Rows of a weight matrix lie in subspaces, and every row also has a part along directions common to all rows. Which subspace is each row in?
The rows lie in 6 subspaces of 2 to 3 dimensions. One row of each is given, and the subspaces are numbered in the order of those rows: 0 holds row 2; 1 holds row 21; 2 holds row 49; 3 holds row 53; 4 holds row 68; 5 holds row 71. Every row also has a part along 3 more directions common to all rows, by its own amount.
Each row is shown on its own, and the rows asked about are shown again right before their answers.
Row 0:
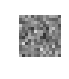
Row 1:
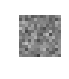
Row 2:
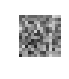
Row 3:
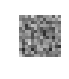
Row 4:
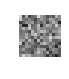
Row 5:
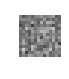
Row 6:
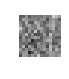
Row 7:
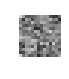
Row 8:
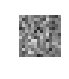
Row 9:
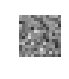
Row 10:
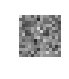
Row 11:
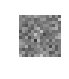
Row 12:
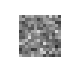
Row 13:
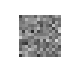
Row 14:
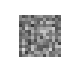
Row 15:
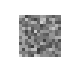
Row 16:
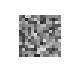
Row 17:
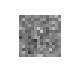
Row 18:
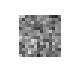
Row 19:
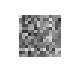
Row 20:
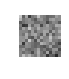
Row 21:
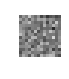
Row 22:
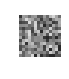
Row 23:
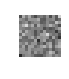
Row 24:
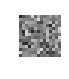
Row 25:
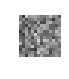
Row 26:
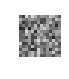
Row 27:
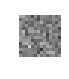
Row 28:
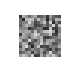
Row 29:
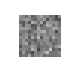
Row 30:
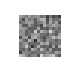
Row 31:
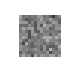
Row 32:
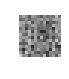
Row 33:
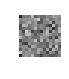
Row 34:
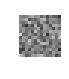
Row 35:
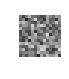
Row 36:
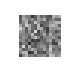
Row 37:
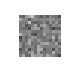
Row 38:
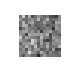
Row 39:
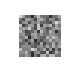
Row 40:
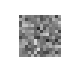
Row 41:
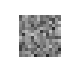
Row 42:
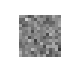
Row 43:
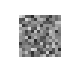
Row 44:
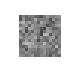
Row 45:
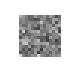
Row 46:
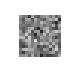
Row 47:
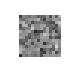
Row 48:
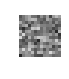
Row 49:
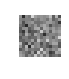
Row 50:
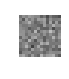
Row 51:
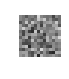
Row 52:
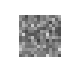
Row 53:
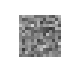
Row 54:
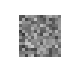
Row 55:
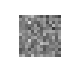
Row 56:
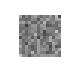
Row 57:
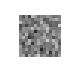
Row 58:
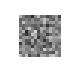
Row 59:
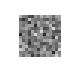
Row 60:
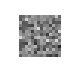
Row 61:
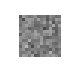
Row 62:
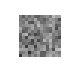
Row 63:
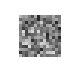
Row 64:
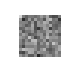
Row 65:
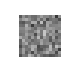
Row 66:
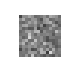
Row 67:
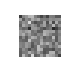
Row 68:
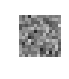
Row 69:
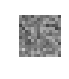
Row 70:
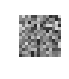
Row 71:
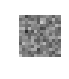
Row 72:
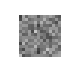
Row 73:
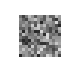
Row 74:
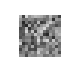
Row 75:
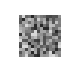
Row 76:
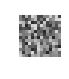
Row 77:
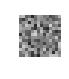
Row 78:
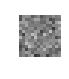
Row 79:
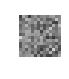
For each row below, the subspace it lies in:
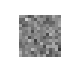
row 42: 4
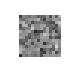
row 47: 4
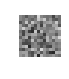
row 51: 2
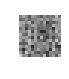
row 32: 3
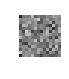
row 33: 2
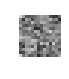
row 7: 0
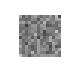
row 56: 3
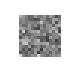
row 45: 2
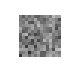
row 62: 0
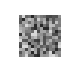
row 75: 1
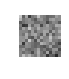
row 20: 4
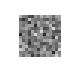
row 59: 1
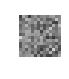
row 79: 1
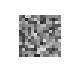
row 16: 5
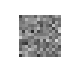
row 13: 2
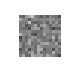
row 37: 1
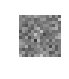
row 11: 0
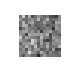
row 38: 0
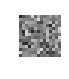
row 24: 2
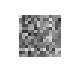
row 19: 0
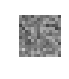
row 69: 3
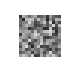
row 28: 1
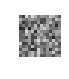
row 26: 5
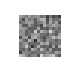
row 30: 1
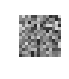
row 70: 3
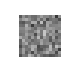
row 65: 3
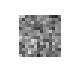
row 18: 0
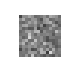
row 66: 4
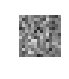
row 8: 0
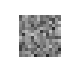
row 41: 5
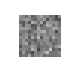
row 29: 3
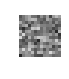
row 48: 2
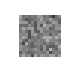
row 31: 4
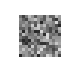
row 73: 2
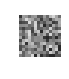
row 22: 4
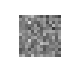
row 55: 1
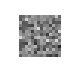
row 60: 2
